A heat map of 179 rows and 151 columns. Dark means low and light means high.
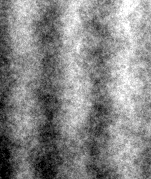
Odd rows or columns: none. Stripes: upright, repeating 3 times. Ninth with the highest average: top right. Slope: up to the top right.
